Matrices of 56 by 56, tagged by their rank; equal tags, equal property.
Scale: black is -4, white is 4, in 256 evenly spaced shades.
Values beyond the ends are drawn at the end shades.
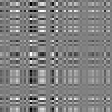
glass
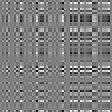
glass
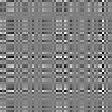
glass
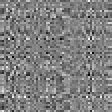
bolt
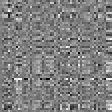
bolt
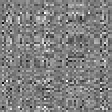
bolt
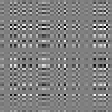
glass
